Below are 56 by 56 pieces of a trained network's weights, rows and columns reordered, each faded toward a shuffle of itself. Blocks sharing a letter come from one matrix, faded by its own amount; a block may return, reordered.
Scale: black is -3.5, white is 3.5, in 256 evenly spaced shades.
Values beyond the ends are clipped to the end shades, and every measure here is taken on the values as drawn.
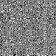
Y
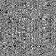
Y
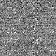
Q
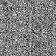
Y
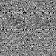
Q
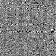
Y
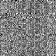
Y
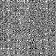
Y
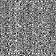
Y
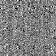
Y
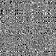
Y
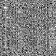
Y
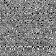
Q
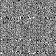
Y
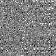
Q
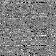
Q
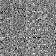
Y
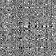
Y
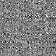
Y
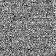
Q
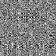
Y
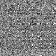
Q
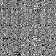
Y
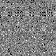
Q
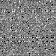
Q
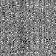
Y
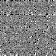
Q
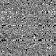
Q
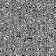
Y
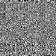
Y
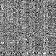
Y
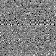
Q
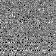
Q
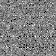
Q
